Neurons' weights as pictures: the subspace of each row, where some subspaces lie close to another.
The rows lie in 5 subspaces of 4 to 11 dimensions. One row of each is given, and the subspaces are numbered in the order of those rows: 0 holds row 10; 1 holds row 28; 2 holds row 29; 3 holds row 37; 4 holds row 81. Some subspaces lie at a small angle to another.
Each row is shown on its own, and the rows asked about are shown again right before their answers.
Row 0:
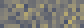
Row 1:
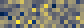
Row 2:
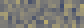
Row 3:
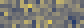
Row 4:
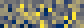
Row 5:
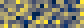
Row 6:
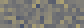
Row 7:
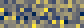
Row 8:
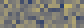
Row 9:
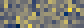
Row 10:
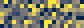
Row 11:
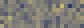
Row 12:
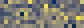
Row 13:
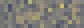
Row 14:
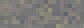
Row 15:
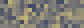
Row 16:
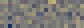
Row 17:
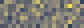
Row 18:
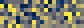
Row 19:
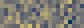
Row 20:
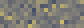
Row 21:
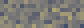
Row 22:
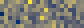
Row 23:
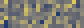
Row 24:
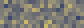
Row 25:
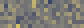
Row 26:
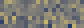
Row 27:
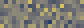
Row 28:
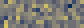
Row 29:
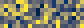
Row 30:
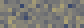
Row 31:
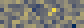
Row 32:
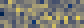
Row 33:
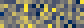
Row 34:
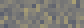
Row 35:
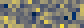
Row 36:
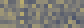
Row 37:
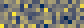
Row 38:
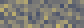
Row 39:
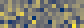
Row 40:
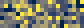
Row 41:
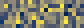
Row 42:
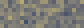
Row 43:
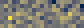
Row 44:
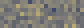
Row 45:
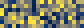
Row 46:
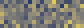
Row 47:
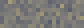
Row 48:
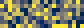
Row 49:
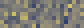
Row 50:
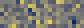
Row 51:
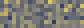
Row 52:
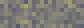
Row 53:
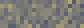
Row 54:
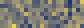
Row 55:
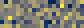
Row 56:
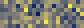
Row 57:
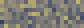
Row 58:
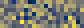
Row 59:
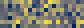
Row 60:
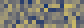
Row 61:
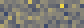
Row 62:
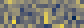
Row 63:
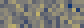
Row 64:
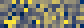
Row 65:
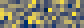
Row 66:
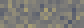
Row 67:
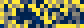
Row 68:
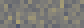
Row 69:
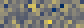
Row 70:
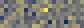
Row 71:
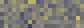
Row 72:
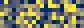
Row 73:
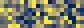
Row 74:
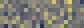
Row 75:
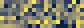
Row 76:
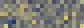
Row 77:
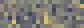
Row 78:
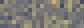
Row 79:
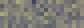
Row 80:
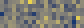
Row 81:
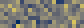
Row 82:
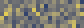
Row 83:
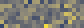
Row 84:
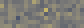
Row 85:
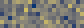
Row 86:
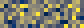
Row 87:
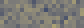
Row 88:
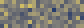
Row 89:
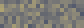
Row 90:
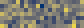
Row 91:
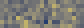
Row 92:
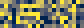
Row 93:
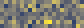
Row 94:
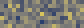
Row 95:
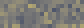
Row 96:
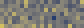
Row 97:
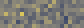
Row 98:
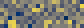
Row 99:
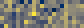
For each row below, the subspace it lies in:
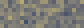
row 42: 1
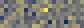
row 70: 1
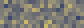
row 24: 4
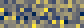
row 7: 1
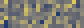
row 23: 1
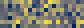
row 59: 0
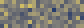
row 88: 4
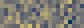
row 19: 3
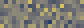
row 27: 0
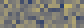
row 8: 0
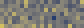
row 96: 3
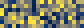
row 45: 1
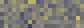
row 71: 4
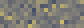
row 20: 1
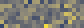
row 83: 3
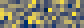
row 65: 1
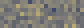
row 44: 1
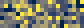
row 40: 1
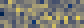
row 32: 1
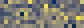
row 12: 1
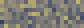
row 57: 4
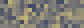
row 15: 1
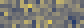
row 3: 4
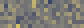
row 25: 0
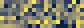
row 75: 2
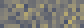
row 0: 3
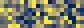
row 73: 1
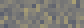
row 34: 1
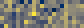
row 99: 1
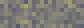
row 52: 4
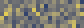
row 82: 1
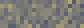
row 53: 3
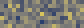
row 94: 1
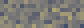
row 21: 3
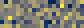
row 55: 0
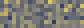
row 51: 3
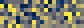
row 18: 4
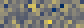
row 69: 0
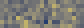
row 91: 2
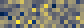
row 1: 1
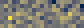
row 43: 4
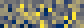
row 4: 3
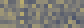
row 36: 1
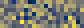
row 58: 1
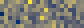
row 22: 4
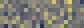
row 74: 3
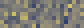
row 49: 3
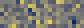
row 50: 4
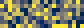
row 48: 3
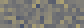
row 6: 1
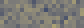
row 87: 1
